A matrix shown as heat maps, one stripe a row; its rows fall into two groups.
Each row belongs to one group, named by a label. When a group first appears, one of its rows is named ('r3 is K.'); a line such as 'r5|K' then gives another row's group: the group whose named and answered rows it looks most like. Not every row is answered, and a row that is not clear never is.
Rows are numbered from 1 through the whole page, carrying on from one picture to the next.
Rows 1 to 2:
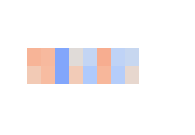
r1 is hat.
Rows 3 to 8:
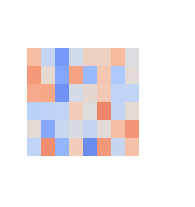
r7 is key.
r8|hat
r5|hat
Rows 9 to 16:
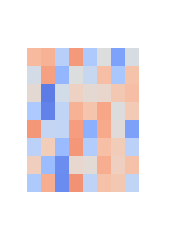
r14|hat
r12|key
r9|hat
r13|hat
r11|key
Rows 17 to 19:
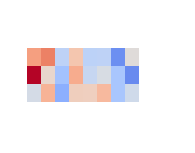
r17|hat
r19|hat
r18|hat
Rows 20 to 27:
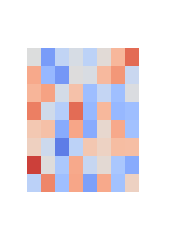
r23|hat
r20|key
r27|hat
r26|hat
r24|hat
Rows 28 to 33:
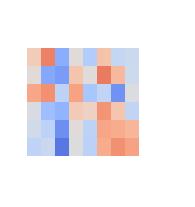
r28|hat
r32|key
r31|key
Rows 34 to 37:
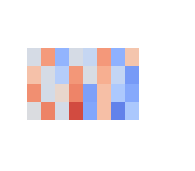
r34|hat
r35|hat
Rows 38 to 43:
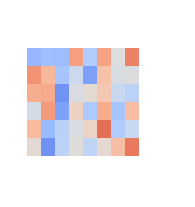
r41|hat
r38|key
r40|hat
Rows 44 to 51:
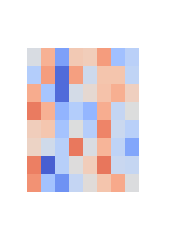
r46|key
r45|hat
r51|key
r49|hat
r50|key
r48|hat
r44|hat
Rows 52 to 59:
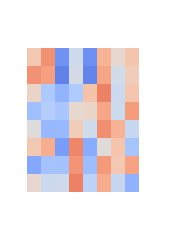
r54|key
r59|hat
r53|hat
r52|hat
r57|hat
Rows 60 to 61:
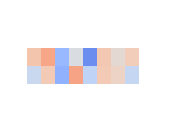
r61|hat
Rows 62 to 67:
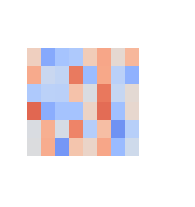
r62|key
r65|key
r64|key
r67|hat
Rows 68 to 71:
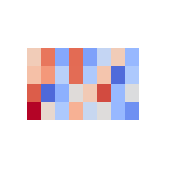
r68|hat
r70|key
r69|hat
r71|hat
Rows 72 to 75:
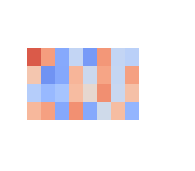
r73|key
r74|key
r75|hat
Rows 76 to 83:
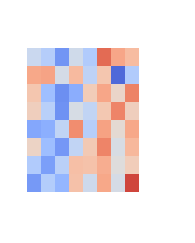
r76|key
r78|key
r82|key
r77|hat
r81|key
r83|key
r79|key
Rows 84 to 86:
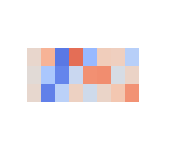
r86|key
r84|hat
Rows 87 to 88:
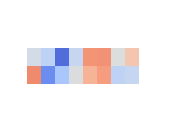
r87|key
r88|key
